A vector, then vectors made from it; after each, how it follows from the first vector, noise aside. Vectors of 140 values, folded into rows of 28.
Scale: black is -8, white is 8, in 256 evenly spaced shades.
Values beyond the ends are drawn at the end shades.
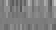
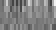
scaled up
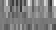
scaled up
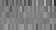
sign-scrambled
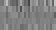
sign-scrambled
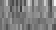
scaled up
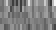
scaled up
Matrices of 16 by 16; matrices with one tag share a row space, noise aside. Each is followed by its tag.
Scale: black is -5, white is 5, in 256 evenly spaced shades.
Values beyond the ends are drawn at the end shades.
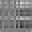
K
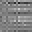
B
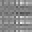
K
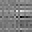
K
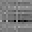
B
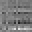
B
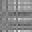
B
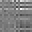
K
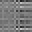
K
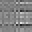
K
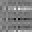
B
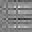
B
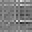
K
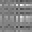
K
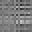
K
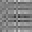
B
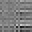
K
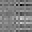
K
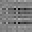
B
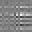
K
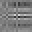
B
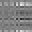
K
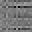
B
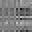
K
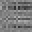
B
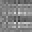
B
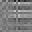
B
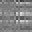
K
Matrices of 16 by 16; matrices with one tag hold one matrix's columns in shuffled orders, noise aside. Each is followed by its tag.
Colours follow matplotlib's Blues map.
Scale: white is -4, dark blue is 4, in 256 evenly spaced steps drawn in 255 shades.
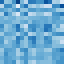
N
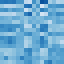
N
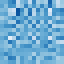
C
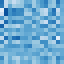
C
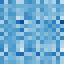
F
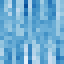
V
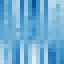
V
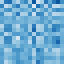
N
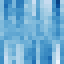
V
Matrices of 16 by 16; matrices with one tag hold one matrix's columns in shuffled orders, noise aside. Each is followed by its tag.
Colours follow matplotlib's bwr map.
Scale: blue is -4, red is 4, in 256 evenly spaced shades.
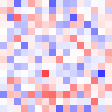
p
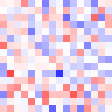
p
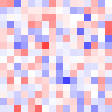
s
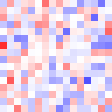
s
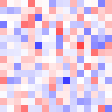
s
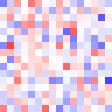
s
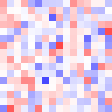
s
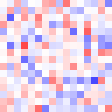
s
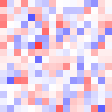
s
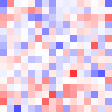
p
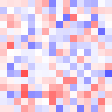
p
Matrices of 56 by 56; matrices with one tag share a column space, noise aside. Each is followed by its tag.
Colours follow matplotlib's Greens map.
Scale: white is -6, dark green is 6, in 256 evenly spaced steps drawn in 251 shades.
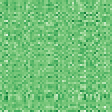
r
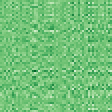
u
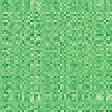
r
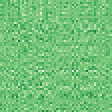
u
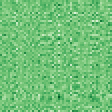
r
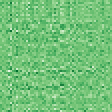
u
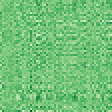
r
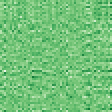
u
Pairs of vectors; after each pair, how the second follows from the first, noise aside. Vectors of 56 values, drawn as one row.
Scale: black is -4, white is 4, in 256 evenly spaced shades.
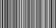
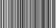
negated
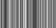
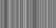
shrunk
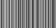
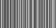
negated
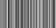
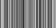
shuffled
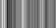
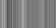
shrunk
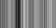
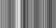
negated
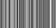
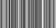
wrapped around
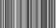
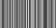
shuffled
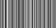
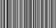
negated
